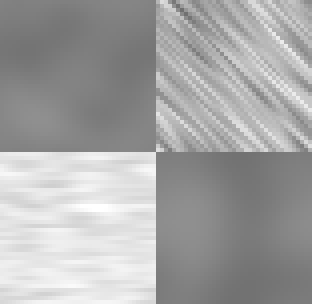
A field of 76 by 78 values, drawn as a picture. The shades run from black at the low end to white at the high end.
It is made of 2 by 2 panels. Panel 1,1: middling, smooth, faint in contrast. Panel 1,2: high, slanting down to the right. Panel 2,1: very high, streaked across, faint in contrast. Panel 2,2: middling, smooth, faint in contrast.
